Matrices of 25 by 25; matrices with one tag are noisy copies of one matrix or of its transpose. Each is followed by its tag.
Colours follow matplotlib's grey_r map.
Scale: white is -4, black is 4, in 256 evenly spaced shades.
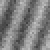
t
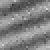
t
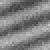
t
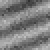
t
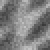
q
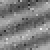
t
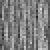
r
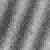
t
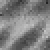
q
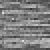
r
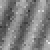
t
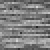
r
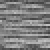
r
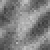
q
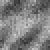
q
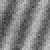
t
